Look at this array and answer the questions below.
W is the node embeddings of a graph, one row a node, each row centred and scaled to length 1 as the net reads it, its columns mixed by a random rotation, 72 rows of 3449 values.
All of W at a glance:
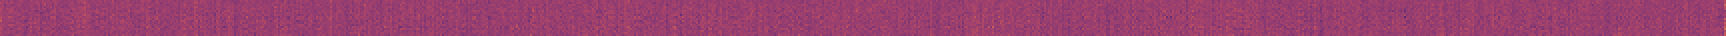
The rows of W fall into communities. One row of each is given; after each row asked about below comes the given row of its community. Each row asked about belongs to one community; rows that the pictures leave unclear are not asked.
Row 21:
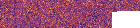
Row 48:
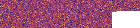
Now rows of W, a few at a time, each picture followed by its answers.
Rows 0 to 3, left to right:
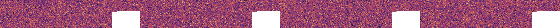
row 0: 48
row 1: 21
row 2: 48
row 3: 21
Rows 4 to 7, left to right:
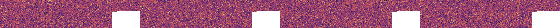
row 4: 21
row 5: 48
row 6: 21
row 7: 48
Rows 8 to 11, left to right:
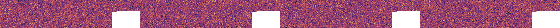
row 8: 48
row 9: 21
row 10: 21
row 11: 48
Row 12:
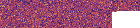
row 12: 48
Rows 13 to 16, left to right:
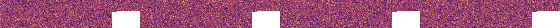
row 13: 48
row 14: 21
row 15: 21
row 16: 21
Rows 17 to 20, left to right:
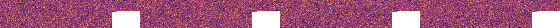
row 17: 48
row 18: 48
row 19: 21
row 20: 48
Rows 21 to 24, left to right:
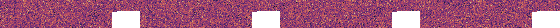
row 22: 21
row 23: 21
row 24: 48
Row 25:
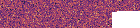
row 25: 48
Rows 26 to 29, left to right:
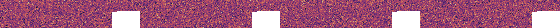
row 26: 21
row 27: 21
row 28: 21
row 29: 48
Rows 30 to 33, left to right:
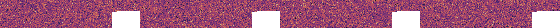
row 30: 48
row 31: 48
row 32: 21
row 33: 21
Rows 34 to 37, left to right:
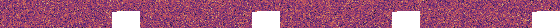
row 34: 21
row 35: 21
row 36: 21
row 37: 48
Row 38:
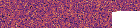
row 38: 48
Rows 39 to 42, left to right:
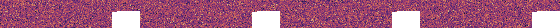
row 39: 21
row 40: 48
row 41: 48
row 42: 21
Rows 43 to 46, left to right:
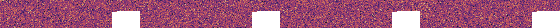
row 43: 48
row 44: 48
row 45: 21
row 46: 48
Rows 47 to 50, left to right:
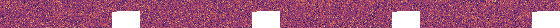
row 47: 48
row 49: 21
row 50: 21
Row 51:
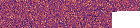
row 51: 21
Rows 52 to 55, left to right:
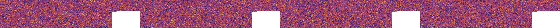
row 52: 48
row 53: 48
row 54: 48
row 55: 21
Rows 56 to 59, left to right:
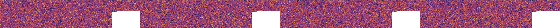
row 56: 48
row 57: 21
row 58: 48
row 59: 48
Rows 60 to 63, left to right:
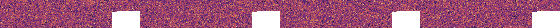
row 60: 21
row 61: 48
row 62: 48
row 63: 21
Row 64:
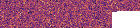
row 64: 21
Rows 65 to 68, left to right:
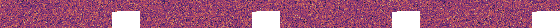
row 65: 48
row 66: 48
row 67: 21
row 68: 48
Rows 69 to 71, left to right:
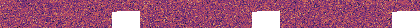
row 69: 48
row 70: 48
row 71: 21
